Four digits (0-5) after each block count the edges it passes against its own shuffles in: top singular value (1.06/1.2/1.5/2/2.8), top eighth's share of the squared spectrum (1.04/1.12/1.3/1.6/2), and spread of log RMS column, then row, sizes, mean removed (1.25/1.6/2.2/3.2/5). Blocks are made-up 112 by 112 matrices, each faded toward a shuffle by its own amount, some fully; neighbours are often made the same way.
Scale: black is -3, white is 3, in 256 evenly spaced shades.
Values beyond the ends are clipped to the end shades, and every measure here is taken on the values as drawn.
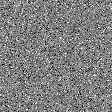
2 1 0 0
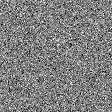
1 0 0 0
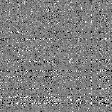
2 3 3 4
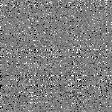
2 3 3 3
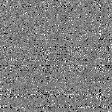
2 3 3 3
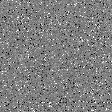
1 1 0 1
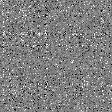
1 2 2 2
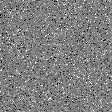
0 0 0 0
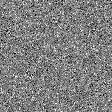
0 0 0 0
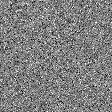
0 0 0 0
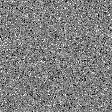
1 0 0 2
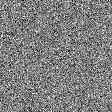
0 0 0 0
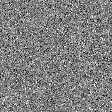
0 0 0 0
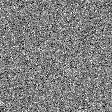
0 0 0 0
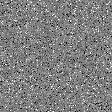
2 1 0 0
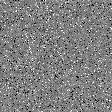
0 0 0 0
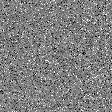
3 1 0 0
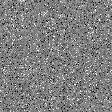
3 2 1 0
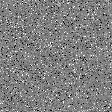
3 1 0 0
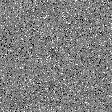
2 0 0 0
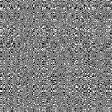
5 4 3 3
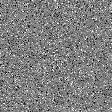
2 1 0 0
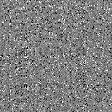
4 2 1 1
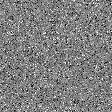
2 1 0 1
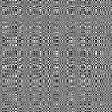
5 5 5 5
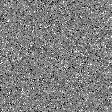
2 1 0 0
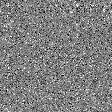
3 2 0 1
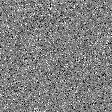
0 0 0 0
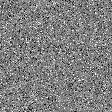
2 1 0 0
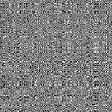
5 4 3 3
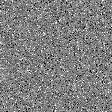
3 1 0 0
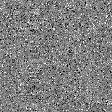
3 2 0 1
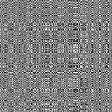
5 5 4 4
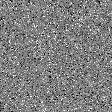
2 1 0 0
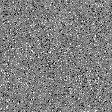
0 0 1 0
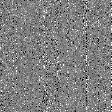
2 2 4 0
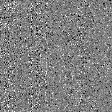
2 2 3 0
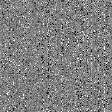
1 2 4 0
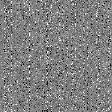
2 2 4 0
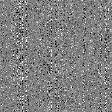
2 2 4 0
